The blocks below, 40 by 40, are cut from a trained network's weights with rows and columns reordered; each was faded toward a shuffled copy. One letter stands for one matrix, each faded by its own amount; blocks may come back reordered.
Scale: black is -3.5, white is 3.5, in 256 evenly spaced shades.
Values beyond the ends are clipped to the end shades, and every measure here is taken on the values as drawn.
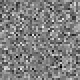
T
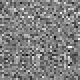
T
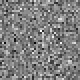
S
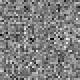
T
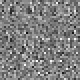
T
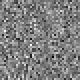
S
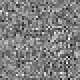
S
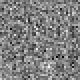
T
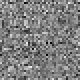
T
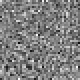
T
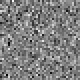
S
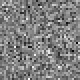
T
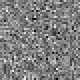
S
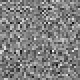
T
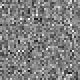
T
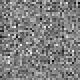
T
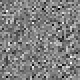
S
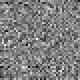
T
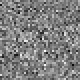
S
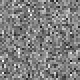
S
